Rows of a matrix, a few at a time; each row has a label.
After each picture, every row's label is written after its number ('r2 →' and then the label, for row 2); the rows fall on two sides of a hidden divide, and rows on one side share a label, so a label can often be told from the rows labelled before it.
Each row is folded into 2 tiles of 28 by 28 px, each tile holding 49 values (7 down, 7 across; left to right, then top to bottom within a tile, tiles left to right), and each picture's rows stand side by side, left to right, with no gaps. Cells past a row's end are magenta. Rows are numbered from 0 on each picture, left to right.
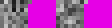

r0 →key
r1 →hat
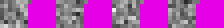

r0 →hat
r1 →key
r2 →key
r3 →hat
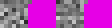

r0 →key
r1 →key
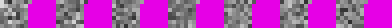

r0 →hat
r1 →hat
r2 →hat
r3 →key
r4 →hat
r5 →key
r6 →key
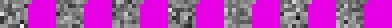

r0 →hat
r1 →key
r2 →key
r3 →key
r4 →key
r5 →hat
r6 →key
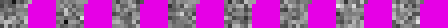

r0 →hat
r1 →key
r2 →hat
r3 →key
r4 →key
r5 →hat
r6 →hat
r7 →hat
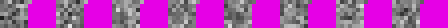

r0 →hat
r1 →key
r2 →hat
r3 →key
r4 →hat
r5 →key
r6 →hat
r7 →hat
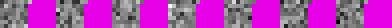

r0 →key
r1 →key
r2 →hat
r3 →hat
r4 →key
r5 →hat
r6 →hat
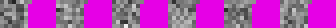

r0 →key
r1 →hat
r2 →key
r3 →hat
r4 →key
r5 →key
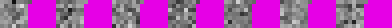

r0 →hat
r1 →hat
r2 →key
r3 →key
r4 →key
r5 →hat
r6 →key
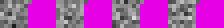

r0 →hat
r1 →hat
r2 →hat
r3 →key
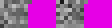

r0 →hat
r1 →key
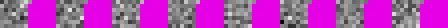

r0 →key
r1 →hat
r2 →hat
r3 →key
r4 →hat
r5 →hat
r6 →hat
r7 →hat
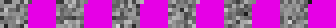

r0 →hat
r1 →hat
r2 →hat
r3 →key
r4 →key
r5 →hat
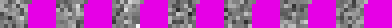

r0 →hat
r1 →hat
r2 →hat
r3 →key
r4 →hat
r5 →key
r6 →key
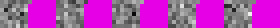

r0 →hat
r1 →key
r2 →key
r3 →hat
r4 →hat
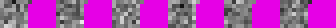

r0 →hat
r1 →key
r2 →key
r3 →key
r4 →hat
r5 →hat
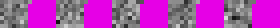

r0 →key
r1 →hat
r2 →hat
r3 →key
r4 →hat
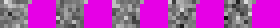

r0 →hat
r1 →key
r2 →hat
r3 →hat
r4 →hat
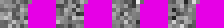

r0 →hat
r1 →key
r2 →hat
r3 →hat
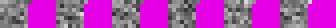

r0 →key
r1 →hat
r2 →hat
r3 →key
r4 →key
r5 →key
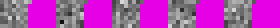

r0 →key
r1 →hat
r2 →hat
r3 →key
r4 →hat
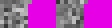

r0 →hat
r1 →key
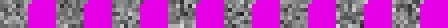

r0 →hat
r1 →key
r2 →hat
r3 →key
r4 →hat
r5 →hat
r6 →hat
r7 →key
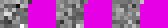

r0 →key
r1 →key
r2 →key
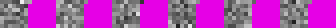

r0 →key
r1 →hat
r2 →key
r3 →key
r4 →key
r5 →key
